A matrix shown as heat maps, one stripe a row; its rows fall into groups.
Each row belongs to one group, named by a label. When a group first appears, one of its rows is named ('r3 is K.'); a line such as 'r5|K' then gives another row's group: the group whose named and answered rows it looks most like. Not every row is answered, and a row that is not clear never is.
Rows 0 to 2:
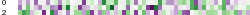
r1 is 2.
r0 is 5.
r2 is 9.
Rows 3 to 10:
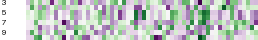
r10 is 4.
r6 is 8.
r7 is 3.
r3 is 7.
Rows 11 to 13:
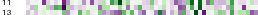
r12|4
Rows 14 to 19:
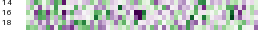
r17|8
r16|8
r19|9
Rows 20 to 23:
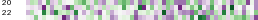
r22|4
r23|3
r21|5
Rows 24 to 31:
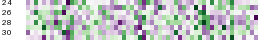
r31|5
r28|8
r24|2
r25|3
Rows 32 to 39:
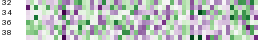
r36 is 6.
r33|7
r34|3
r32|9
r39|3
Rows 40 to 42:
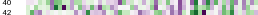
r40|4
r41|4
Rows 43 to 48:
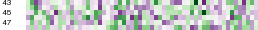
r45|8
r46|9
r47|7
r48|7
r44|6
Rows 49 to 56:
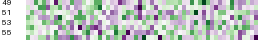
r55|6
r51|3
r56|8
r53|4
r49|8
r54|7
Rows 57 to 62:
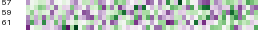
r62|2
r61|3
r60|7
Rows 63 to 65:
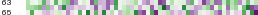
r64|7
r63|6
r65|9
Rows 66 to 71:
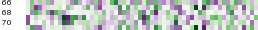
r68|4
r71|5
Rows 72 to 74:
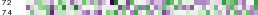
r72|6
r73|4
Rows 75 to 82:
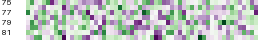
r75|7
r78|6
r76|5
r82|4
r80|6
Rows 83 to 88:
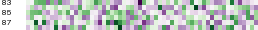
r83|8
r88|2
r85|6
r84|3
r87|6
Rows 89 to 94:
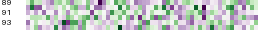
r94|2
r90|5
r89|6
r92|9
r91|5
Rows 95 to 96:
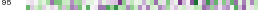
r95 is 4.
